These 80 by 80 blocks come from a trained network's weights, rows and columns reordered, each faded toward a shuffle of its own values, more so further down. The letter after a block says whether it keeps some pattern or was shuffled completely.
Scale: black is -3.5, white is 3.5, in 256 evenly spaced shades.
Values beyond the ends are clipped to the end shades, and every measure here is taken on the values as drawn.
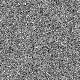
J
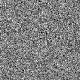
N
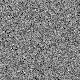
J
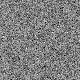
J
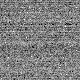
N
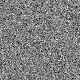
J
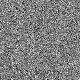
N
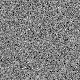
J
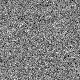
J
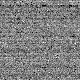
N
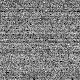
N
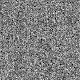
N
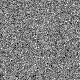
J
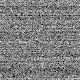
N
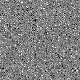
N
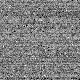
N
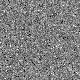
J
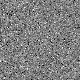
N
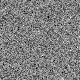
J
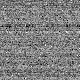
N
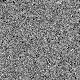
J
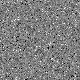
J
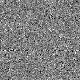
N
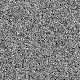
J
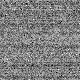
N
